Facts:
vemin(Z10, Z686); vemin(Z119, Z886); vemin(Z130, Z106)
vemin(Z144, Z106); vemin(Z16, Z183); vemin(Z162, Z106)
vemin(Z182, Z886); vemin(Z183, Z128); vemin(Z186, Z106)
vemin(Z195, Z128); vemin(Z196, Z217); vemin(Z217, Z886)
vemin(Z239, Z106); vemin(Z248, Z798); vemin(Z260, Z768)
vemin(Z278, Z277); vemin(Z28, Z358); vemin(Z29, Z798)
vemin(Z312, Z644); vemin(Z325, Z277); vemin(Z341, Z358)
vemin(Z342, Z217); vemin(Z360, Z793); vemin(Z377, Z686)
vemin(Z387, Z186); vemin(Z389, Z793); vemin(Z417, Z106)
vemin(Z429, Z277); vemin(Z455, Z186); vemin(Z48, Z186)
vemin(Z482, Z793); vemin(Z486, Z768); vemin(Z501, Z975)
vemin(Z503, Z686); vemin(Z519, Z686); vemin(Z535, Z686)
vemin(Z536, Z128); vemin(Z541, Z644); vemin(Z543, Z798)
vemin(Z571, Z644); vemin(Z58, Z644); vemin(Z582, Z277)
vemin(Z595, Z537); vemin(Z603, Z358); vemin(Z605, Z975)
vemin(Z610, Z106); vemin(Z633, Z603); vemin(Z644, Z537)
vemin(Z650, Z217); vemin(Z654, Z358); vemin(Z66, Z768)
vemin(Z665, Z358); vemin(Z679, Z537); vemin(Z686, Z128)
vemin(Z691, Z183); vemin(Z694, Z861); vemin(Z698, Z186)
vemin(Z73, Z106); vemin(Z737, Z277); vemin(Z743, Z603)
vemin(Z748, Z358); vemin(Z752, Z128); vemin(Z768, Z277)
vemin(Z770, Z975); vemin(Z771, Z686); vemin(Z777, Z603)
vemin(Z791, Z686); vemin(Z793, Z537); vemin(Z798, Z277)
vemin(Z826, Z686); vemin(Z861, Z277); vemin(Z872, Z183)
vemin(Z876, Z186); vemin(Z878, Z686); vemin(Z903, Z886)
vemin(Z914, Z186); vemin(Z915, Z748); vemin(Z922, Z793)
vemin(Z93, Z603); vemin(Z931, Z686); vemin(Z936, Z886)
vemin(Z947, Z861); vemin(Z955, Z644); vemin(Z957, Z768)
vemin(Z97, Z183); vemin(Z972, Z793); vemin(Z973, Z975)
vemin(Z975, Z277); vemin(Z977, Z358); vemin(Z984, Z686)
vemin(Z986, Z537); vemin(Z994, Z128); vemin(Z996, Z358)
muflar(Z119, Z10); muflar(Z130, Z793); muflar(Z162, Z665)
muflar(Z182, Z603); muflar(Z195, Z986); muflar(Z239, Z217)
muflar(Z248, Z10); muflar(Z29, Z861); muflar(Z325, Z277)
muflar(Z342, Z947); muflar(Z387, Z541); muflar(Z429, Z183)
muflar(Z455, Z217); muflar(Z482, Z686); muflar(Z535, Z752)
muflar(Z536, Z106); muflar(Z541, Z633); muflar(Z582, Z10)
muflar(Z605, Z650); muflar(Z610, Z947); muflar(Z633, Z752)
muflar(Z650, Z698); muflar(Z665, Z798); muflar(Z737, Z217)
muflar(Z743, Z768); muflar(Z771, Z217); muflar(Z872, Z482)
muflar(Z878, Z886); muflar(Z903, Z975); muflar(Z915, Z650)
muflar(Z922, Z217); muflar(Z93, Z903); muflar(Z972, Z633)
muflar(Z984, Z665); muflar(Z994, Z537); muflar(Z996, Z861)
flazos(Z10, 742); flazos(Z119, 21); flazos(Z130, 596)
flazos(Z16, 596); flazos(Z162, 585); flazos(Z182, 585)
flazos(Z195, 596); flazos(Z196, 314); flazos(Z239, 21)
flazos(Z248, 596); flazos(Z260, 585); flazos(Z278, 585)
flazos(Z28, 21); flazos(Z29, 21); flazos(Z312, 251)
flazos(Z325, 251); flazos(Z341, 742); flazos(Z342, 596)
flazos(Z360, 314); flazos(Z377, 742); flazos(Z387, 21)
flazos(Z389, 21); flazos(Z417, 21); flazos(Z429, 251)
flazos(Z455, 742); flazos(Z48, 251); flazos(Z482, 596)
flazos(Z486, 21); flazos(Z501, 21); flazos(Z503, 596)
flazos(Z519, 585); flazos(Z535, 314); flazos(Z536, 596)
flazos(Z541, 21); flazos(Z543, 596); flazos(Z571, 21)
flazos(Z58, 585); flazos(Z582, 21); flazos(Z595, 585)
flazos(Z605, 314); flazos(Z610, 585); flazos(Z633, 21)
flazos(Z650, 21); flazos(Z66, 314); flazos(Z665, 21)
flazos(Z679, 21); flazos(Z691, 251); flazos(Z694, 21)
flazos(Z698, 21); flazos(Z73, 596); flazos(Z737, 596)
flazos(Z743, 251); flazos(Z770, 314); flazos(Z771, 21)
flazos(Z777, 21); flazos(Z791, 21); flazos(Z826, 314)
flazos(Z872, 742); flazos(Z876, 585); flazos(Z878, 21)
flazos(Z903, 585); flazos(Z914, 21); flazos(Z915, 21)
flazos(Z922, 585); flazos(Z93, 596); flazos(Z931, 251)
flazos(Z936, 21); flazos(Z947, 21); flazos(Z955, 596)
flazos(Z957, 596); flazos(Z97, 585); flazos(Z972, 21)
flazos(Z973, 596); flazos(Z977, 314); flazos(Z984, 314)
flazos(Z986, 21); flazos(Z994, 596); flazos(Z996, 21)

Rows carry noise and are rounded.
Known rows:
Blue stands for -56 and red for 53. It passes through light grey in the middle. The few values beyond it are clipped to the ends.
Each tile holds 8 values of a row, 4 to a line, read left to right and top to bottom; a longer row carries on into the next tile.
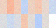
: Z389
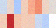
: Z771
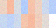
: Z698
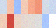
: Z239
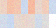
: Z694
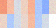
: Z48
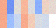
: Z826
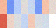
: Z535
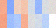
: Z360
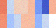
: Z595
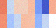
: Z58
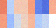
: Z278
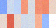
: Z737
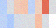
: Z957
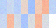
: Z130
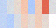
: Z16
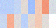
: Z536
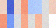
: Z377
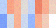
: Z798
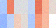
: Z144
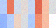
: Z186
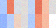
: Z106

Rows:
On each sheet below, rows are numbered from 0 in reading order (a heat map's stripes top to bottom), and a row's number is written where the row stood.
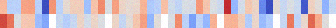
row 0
Z922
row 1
Z955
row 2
Z931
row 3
Z582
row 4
Z162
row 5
Z650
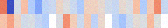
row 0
Z984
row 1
Z878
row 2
Z73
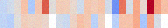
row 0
Z503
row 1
Z791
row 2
Z217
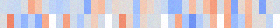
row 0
Z119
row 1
Z482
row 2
Z29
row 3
Z248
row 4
Z196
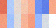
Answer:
Z519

